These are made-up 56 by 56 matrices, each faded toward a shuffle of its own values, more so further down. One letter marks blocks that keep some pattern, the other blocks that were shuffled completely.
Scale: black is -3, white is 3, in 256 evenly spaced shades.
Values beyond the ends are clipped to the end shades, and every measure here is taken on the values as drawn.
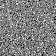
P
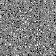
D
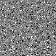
D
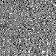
D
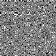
D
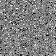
D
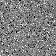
P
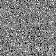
D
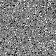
P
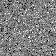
P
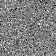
P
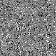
D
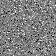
P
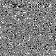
D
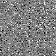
D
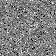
P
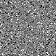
D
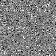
D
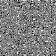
D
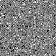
D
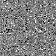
D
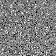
D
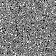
P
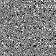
D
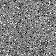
P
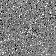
P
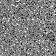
P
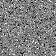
P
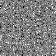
D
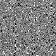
D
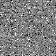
D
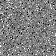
P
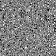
D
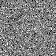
P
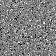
P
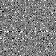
D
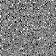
D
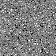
P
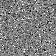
P
